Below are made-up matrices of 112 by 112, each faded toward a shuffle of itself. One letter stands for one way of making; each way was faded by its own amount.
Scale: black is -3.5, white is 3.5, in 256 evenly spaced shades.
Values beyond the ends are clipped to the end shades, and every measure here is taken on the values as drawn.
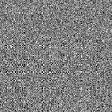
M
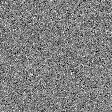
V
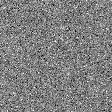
V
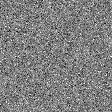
V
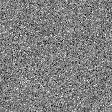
V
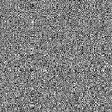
M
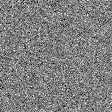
V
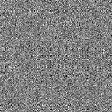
M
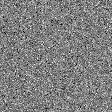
V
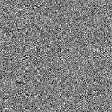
M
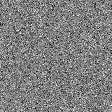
V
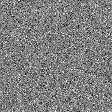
V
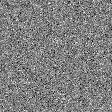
V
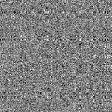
M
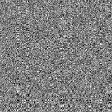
M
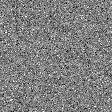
V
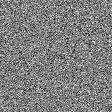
V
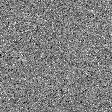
V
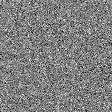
V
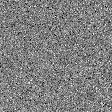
V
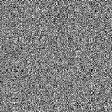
M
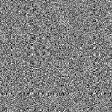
M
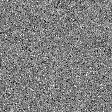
V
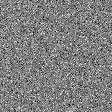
V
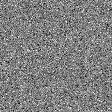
V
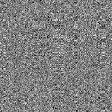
M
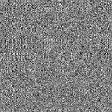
M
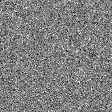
V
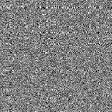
M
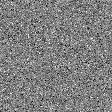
V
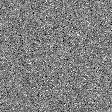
V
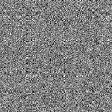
M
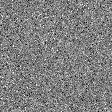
V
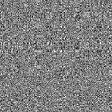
M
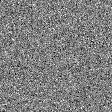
V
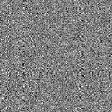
M
